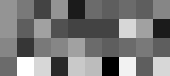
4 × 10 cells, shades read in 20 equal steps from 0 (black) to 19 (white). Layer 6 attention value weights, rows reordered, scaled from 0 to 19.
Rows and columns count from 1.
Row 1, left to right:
11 9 5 11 2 8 7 8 7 10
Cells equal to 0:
1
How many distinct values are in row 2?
7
